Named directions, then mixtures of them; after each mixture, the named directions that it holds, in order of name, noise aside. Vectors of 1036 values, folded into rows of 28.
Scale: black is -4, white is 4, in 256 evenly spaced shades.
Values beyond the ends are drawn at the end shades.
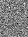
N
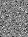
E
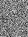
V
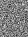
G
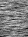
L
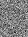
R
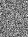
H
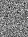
G, N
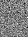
N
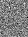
N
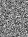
E, G, H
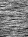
L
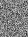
H, V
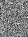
H, N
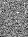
E, L, N
